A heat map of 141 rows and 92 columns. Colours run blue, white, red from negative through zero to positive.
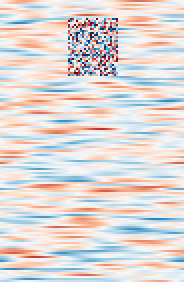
Values change most from cell to cell in the top middle. The grain runs across in streaks. In the top middle lies a patch that is rougher than the rest. There is no overall slope.
